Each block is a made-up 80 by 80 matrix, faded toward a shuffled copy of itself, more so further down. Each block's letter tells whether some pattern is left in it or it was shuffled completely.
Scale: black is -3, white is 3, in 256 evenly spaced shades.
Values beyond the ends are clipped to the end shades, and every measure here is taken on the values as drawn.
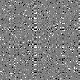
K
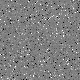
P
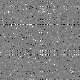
K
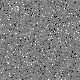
P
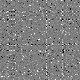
K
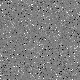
P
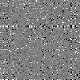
K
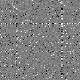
K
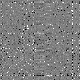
K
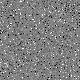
P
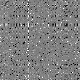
K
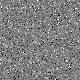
P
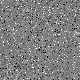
P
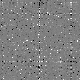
K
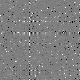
K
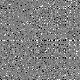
K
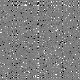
K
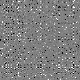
K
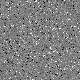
P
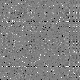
K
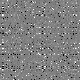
K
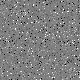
P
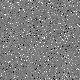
P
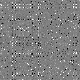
K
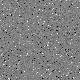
P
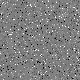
P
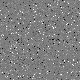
P
